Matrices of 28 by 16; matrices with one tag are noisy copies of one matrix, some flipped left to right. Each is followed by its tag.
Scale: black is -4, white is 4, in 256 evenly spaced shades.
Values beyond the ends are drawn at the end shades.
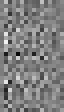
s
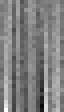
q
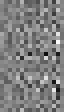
s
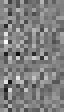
s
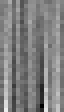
q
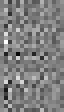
s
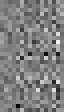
s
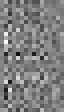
s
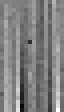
q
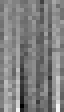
q
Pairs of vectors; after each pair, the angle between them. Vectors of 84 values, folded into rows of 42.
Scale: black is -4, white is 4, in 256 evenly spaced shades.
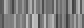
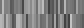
orthogonal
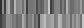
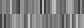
orthogonal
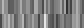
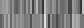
partly aligned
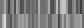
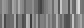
orthogonal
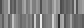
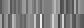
nearly parallel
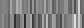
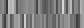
partly opposed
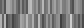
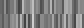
orthogonal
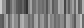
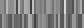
partly opposed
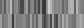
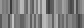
nearly opposite
